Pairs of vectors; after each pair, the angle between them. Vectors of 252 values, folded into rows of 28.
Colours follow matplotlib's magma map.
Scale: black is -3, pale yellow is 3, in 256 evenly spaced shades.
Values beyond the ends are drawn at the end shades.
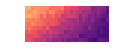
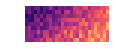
nearly opposite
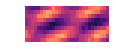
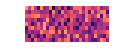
orthogonal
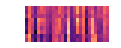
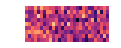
orthogonal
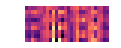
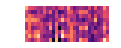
nearly opposite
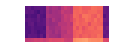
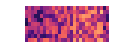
partly aligned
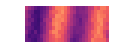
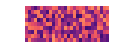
orthogonal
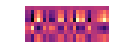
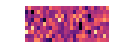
partly aligned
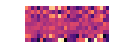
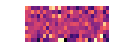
nearly parallel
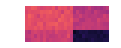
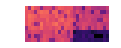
nearly parallel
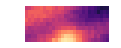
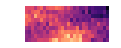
nearly parallel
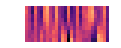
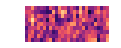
partly opposed
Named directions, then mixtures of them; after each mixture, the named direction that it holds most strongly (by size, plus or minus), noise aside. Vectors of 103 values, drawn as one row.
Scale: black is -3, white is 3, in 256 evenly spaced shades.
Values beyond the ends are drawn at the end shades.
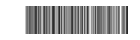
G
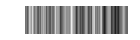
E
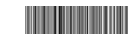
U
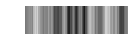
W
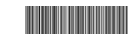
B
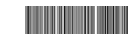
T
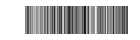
T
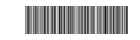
T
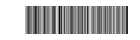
G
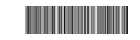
T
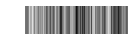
E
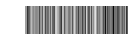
T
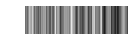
E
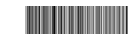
B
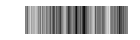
W
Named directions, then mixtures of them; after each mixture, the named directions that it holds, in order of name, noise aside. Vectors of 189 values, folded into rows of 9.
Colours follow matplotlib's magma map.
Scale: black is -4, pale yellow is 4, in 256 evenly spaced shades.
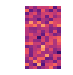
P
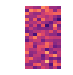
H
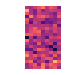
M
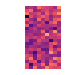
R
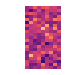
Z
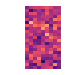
P, Z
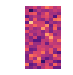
P, Z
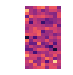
M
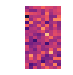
R, Z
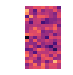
M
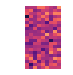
R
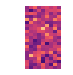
Z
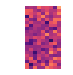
R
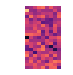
M, P
